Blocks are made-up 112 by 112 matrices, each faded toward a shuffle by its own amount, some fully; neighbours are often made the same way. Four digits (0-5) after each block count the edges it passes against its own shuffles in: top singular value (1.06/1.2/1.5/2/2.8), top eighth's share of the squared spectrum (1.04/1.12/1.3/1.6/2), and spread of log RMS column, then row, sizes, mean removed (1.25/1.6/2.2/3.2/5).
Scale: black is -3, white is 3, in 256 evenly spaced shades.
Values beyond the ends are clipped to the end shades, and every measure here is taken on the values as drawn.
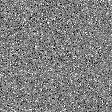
1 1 0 0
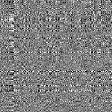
5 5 3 4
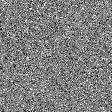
0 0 0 0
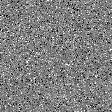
3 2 0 0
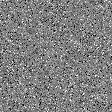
2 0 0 0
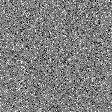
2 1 0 0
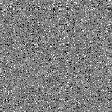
4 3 1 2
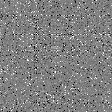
4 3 1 2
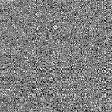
4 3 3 2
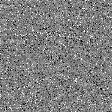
3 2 1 0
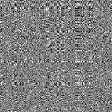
5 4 3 3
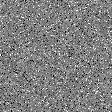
0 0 0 0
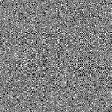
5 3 2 2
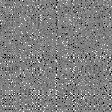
5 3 2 2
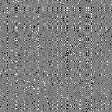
5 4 3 3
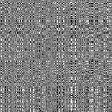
5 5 4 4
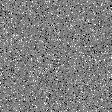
0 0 0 0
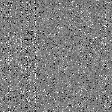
2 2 3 1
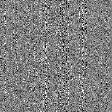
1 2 4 0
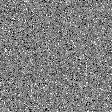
0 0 0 0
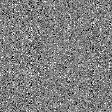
1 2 3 0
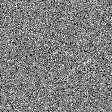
0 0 0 0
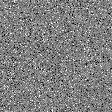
3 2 1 0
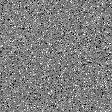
2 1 0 0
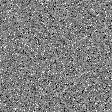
0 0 0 0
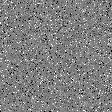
2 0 0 0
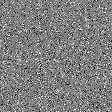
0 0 1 0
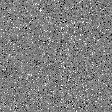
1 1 1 1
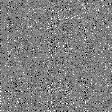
2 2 3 2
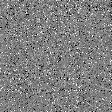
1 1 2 2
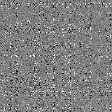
2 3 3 3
